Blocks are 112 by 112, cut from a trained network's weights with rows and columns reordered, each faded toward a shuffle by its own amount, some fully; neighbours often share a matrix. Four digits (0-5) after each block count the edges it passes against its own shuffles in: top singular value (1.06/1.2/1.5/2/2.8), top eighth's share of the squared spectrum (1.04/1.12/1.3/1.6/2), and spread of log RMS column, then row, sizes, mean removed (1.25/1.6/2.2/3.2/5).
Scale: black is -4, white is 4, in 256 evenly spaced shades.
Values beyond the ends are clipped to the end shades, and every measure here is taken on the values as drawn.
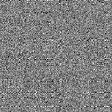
4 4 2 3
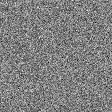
0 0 0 0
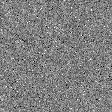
1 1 0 0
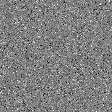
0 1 0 0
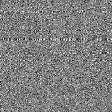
4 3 0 2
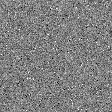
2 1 0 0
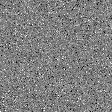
0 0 0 0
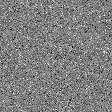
0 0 0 0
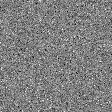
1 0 0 0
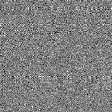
4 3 1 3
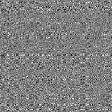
4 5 2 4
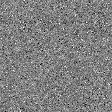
2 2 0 1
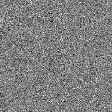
3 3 2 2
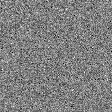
3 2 0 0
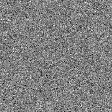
3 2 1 1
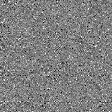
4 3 1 2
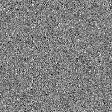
3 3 1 1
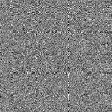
4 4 2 2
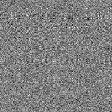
4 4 2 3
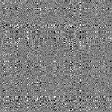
4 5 3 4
